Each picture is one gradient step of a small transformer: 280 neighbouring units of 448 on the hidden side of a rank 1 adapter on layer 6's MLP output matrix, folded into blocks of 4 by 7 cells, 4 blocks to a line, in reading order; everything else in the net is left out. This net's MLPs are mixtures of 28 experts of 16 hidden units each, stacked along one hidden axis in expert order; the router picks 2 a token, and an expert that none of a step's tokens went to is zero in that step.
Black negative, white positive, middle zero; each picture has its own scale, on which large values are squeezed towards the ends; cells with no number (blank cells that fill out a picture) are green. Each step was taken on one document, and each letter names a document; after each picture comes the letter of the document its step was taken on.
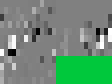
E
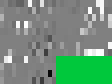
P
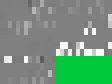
P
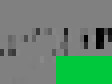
E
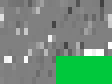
P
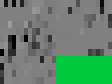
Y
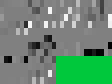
P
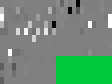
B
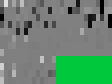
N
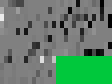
B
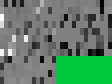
Y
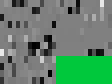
Y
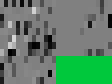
Y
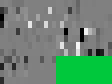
B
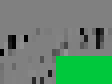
E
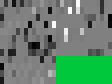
N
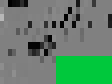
B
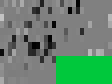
B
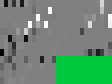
Y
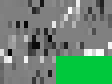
P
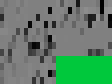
N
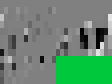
E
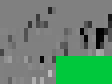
E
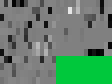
N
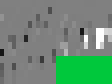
E
